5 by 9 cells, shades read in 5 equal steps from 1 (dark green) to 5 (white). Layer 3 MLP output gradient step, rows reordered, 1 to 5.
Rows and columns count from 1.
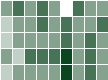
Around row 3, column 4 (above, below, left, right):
2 2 3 3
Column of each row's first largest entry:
6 1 1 2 1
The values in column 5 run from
2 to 3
